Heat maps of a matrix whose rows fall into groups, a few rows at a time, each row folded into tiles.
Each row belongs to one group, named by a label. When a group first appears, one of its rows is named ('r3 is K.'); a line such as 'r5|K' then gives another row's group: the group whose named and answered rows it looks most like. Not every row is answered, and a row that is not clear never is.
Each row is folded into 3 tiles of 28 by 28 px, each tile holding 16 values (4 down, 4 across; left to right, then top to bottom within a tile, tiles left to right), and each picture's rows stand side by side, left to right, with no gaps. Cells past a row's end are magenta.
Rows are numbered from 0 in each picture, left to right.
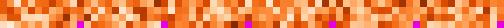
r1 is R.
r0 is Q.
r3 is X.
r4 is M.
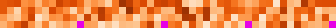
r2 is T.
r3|R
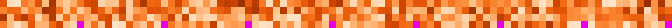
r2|R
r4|M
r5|M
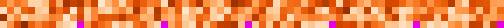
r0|R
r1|T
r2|M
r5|M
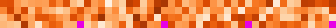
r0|T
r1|Q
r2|X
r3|R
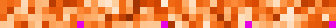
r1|T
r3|Q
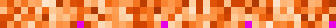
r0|X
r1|Q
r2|R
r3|Q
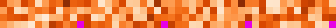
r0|M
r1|X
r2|X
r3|T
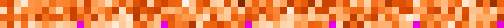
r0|T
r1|Q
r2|X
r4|T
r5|X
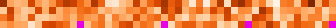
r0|M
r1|R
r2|R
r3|X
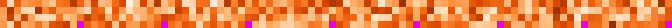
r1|X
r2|X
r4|M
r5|R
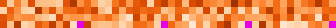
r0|M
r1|Q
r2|M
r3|T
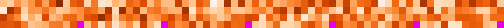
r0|X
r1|T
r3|Q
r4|X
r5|T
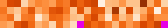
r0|R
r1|X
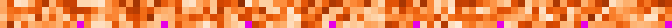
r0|T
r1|Q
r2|T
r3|Q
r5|T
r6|R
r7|R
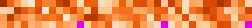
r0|T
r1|T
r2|T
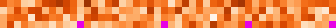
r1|M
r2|R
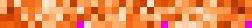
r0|X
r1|Q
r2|M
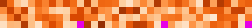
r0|T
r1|M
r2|Q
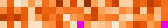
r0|T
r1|M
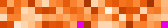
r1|M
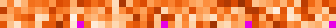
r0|Q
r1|Q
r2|R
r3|R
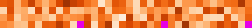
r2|M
